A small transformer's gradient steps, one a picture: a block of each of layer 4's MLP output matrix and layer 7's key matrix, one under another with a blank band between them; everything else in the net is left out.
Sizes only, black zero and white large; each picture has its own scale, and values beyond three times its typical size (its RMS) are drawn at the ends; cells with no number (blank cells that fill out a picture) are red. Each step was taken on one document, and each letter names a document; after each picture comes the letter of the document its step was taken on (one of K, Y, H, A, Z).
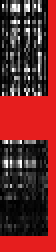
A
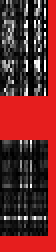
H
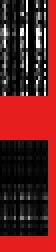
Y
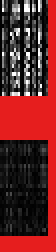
A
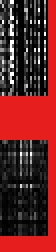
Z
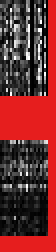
H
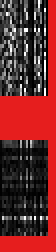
H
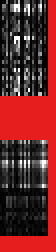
A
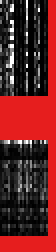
Z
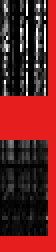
Y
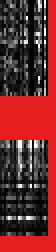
H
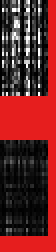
A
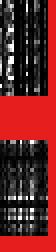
Z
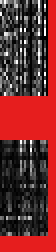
H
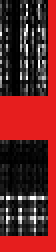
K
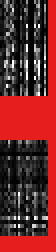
H
